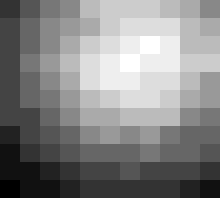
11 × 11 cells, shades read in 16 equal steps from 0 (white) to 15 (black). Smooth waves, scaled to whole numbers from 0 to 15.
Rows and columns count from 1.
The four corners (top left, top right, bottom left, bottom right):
12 7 15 14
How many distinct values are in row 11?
4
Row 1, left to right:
12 10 8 7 4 3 3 3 4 5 7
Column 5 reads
4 5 3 2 2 4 5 7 9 11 12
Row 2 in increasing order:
2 2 2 3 4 5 5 6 7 9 11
